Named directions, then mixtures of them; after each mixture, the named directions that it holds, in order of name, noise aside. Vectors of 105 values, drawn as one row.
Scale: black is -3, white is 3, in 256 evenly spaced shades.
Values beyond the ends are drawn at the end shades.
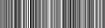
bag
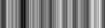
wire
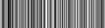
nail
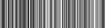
bag, nail, wire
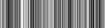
bag, nail, wire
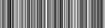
bag, nail, wire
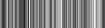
bag, nail, wire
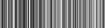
bag, nail, wire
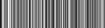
nail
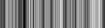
bag, wire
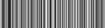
nail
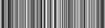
nail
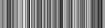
bag, nail, wire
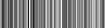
bag, nail, wire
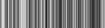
nail, wire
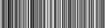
bag, nail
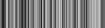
nail, wire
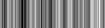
wire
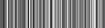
bag, nail, wire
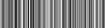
bag, nail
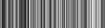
nail, wire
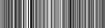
bag, nail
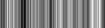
wire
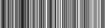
nail, wire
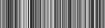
bag, nail, wire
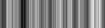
wire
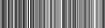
bag, nail, wire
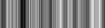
wire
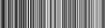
bag, nail, wire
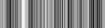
nail, wire
